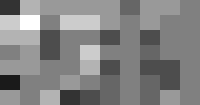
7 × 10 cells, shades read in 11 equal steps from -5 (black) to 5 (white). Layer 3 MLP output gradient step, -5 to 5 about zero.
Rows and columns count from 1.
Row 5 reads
1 1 0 0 2 -2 0 -2 -2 0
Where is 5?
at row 2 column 2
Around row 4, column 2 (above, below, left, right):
2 1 0 -2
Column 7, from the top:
-1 0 0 0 0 0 0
